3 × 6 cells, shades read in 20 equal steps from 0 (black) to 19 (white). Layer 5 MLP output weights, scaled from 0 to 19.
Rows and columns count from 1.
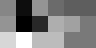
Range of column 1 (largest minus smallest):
6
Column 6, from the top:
7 9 9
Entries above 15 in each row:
0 0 2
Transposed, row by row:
10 11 16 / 1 0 19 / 11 3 14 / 8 13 14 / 7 12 9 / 7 9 9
